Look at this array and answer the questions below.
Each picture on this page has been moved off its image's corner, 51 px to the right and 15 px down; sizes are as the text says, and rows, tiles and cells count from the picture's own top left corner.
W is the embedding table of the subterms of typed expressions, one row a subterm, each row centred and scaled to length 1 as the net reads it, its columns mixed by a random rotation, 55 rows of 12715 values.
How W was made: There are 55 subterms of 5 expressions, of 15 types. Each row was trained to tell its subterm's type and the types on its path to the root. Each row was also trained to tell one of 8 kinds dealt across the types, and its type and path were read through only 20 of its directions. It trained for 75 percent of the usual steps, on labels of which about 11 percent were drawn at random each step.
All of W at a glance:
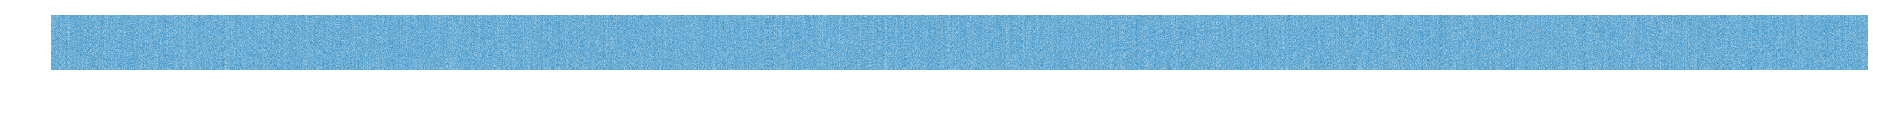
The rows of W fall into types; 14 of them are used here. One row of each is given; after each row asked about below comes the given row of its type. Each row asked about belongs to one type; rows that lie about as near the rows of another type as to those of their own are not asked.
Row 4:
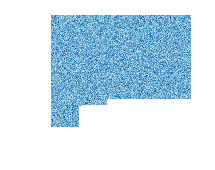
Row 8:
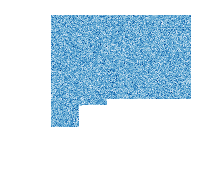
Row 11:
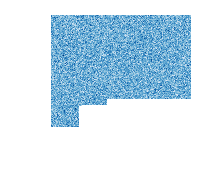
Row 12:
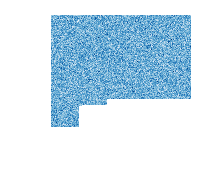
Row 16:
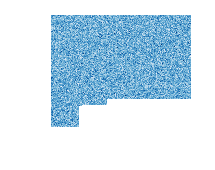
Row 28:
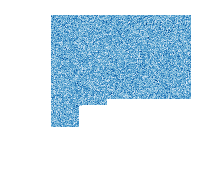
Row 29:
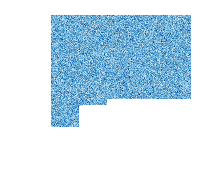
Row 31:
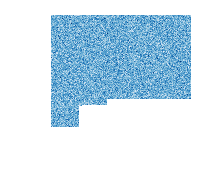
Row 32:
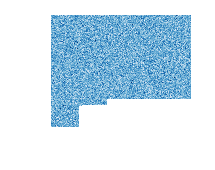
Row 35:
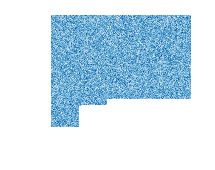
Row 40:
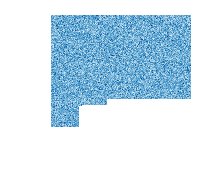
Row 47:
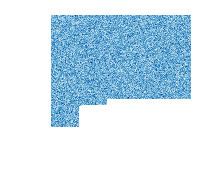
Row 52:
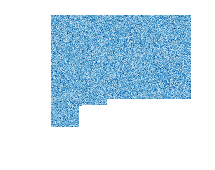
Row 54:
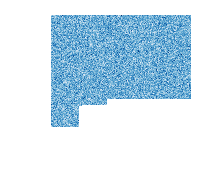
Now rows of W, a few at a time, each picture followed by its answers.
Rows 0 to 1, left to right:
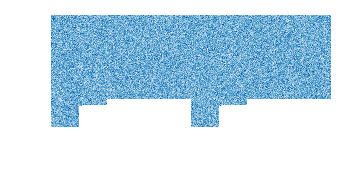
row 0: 28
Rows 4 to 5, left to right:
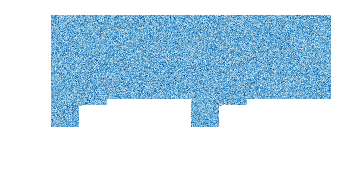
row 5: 31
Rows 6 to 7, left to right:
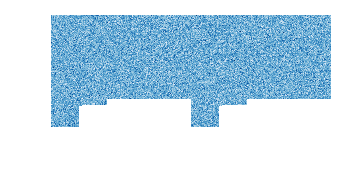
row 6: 35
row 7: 40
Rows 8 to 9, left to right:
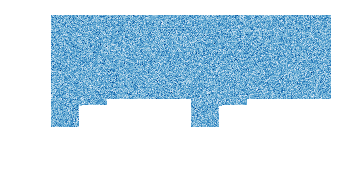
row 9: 40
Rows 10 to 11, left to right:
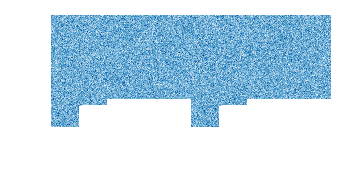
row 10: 29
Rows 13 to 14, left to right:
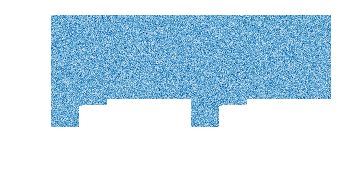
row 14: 4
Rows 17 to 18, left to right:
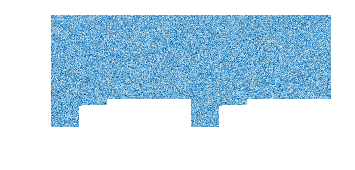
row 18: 12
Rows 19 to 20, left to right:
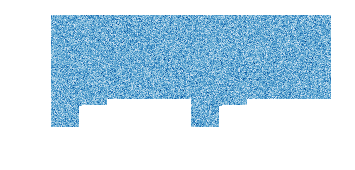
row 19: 35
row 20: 4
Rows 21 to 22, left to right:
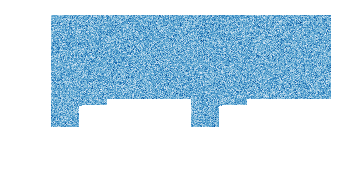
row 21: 12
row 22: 40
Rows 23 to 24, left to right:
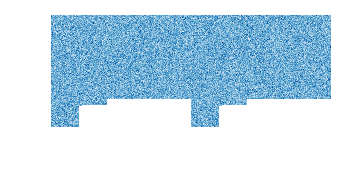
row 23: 11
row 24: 12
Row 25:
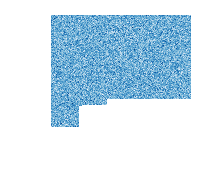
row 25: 4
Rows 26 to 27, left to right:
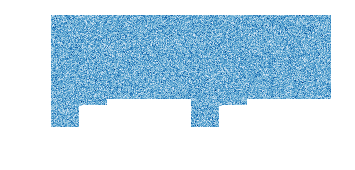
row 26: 31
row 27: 32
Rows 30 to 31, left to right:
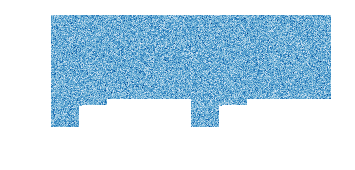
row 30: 35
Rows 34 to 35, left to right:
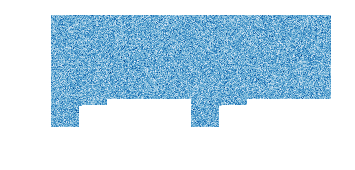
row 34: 35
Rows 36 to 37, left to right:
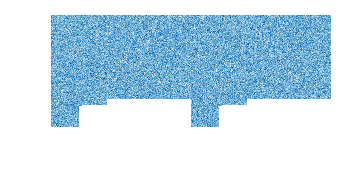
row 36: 4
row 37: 16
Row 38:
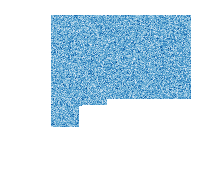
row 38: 52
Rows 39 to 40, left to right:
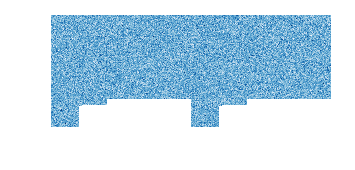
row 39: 16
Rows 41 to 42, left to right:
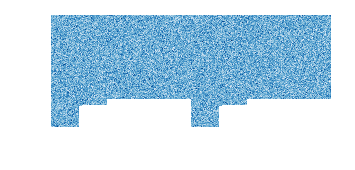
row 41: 29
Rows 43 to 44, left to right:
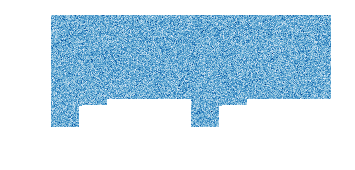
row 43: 40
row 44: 47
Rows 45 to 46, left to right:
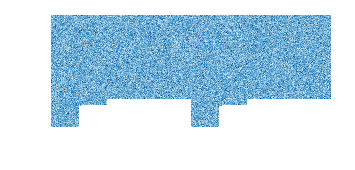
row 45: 8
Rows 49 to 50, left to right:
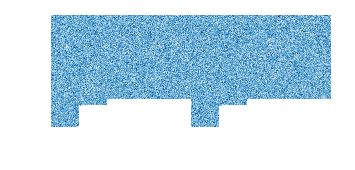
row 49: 8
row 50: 47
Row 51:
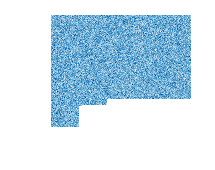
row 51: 47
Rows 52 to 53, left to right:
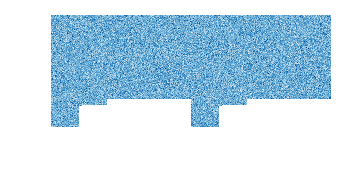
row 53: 52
